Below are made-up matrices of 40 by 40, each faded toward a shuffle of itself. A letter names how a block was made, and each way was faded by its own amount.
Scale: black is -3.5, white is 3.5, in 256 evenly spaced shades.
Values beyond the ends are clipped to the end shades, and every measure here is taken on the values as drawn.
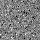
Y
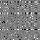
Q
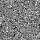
Y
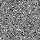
Y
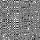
Q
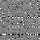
Q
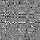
Q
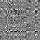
Q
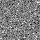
Y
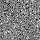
Y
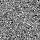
Y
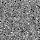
Y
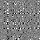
Q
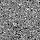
Y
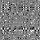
Q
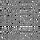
Q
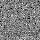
Y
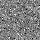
Y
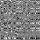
Q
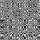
Q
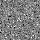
Y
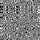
Q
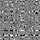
Q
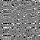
Q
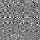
Q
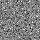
Y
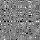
Q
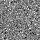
Y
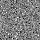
Y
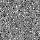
Y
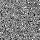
Y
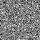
Y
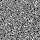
Y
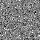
Y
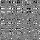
Q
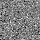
Y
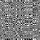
Q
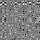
Q
